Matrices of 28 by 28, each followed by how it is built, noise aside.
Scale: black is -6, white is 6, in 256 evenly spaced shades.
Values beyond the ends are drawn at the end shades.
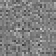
low rank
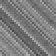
Toeplitz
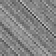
Toeplitz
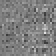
low rank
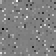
sparse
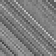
Toeplitz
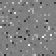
sparse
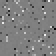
sparse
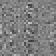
low rank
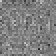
low rank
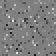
sparse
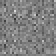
low rank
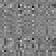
low rank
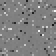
sparse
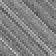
Toeplitz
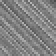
Toeplitz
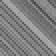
Toeplitz
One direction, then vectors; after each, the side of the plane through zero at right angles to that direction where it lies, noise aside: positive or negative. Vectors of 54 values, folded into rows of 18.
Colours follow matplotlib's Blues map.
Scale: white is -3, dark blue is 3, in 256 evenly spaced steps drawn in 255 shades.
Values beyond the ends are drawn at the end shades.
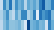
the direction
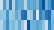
positive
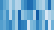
negative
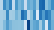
positive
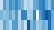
positive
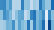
positive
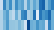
positive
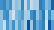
positive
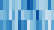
negative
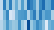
positive
